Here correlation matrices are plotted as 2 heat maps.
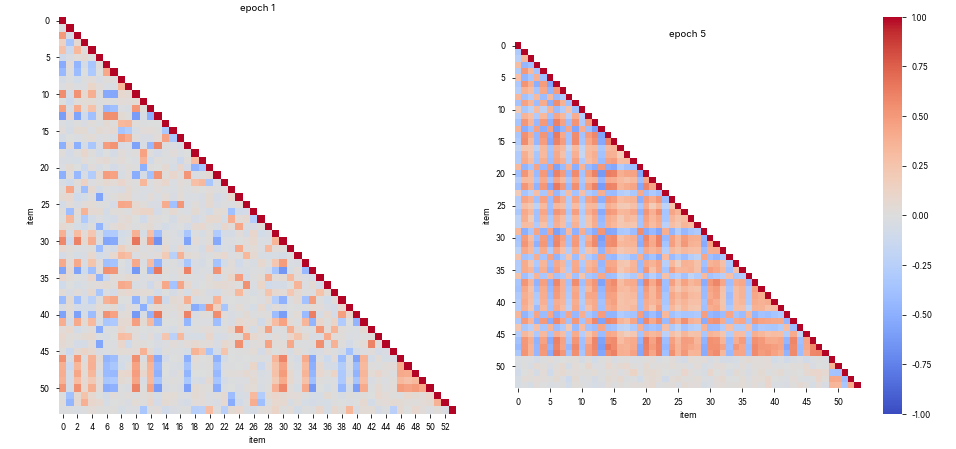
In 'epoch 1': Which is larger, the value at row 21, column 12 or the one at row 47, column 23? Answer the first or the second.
the second
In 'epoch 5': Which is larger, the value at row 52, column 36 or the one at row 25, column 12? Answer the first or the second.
the second
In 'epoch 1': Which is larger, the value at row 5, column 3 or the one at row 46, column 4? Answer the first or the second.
the second
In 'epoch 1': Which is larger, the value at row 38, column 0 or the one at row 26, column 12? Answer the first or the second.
the second
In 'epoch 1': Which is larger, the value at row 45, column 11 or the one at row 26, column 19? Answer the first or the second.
the first
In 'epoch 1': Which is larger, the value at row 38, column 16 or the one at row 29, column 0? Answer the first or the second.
the second
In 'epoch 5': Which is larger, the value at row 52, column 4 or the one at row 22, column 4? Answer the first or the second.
the second
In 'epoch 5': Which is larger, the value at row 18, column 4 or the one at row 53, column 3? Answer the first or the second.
the first
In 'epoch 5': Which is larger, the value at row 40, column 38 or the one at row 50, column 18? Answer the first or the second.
the first
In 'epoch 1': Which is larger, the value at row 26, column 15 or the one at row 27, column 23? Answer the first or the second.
the second
